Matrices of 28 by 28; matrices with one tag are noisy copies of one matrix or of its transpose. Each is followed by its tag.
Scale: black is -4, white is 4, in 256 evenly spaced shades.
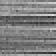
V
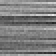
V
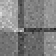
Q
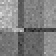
Q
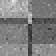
Q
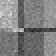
Q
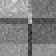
Q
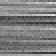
V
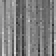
V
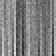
V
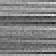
V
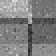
Q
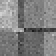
Q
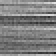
V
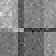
Q
